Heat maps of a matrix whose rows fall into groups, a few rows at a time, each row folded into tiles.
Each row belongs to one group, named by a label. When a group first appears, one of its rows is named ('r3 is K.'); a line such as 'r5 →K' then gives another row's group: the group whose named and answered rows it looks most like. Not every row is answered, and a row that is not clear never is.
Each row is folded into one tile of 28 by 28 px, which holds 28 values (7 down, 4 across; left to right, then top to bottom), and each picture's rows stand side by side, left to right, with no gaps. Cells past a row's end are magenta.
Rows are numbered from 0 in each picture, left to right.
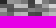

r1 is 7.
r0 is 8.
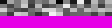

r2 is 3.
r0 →8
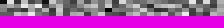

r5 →8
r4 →7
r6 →3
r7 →7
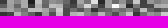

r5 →8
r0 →7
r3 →3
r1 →7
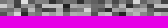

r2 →8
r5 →8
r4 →7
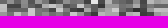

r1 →8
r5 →7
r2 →8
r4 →8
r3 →7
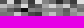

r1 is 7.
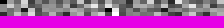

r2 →7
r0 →3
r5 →3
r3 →3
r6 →7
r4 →8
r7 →7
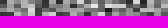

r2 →7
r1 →8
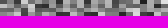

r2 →7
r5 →7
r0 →3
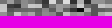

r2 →3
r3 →8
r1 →3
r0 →8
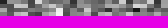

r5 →3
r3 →8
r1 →7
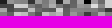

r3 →3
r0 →8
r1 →8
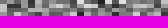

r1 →7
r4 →7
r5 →3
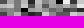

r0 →3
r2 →3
